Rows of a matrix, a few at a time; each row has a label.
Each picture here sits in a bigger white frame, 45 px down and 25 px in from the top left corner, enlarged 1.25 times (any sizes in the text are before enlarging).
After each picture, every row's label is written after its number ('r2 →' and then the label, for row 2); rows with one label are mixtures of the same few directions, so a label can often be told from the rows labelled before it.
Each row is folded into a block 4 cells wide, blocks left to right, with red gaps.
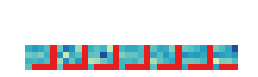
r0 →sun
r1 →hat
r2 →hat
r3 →sun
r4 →hat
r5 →sun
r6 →sun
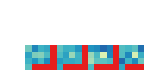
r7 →hat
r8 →hat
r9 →sun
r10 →hat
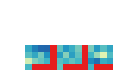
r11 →sun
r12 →hat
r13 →hat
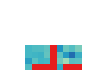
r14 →sun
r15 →hat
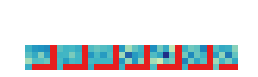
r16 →sun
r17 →hat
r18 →sun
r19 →hat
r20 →hat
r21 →hat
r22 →hat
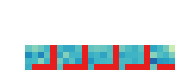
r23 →sun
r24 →hat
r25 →sun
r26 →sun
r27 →sun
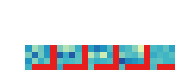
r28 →hat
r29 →sun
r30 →sun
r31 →sun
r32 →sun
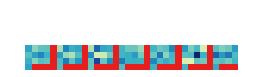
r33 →hat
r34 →hat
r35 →hat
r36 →sun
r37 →hat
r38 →hat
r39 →sun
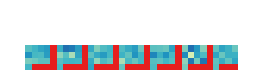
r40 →sun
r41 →sun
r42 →hat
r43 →hat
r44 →sun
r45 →hat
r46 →hat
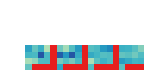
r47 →hat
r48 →sun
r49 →sun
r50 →sun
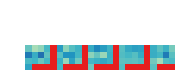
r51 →sun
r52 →hat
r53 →sun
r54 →sun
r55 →hat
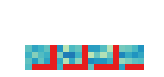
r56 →hat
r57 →hat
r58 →sun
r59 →sun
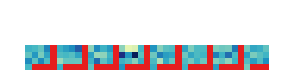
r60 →hat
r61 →sun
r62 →hat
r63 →sun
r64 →hat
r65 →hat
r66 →sun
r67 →hat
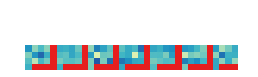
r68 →hat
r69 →hat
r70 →hat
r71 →hat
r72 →sun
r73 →sun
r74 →hat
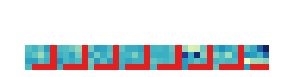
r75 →hat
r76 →sun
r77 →hat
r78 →hat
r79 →hat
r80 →sun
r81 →sun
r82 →sun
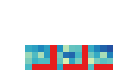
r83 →sun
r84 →hat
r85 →sun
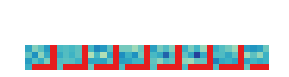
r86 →hat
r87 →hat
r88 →sun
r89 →sun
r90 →hat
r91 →hat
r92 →sun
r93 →sun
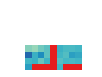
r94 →sun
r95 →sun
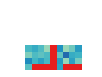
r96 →sun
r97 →hat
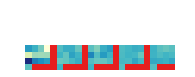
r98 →sun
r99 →hat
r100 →sun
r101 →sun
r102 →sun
